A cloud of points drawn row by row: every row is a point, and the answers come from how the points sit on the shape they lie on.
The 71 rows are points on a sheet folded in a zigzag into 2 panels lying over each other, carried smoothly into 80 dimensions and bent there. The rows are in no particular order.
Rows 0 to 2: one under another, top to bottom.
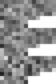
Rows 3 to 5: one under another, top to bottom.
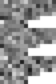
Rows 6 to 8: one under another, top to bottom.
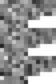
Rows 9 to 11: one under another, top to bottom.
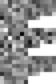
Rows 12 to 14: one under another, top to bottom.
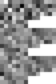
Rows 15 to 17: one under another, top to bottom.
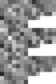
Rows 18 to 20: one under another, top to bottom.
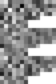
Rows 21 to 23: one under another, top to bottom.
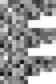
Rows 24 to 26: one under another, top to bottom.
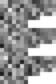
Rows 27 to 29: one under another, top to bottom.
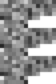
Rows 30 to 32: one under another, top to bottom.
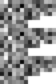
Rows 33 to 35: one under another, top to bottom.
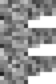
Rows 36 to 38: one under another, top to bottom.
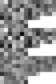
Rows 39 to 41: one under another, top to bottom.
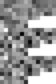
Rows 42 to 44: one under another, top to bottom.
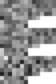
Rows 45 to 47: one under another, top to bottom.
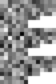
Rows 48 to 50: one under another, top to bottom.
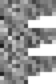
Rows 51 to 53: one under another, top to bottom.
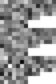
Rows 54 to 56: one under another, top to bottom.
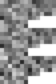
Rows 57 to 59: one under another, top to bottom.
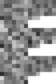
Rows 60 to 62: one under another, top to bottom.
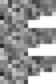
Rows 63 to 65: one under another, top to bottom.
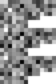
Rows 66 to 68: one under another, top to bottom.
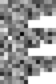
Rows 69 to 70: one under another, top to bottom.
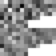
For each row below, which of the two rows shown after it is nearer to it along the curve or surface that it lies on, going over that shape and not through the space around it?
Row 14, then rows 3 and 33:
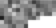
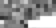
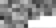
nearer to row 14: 3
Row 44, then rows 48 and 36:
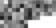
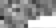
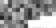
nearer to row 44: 36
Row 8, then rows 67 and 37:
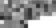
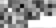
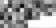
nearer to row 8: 37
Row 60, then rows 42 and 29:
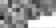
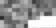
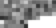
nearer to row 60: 29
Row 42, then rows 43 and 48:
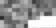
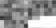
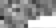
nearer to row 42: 43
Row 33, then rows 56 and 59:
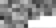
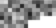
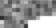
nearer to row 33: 56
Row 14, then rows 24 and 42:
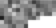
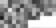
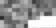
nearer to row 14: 24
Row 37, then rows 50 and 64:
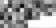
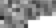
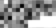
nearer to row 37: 64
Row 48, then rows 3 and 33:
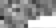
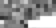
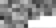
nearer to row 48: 3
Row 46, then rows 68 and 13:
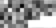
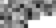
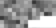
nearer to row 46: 68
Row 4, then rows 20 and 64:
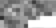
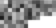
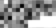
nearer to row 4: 20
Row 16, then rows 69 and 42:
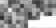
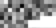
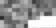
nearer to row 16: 42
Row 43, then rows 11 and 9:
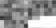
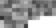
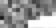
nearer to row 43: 11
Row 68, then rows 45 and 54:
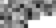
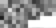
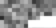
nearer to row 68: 54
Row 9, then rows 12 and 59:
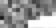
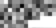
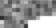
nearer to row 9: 59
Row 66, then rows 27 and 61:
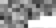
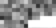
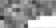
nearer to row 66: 27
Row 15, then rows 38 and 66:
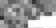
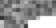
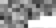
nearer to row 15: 38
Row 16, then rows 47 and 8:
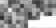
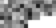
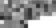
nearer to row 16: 47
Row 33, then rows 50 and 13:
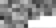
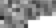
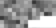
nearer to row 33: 13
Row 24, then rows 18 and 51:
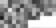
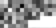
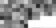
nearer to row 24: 18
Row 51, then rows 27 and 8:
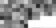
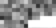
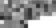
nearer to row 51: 27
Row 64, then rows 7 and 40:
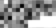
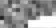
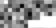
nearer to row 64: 40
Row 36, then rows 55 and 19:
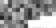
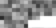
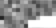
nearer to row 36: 19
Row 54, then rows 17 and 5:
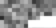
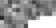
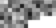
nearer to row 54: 5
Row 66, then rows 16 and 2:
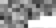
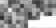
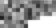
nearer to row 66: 16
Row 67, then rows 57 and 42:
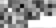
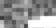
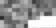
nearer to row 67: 42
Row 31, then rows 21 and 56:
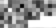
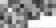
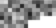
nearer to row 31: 21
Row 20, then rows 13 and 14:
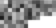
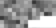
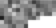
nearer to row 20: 14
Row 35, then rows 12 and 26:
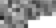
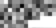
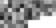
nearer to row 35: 26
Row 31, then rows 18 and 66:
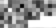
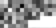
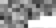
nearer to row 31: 18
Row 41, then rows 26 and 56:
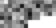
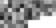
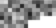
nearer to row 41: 56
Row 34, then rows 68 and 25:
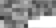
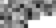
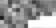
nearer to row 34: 68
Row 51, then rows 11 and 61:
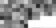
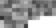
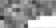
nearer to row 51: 11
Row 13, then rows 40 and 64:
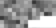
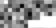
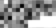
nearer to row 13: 40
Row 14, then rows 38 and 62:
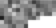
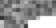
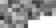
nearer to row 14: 38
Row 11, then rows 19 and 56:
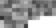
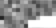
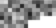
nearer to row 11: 56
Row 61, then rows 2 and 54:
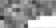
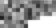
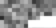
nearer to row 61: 2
